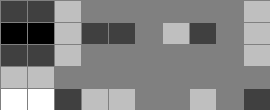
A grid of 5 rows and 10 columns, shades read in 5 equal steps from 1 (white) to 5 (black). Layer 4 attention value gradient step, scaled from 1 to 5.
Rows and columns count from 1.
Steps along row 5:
same up down same up same down up up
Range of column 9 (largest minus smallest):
0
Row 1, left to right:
4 4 2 3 3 3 3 3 3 2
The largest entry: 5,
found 2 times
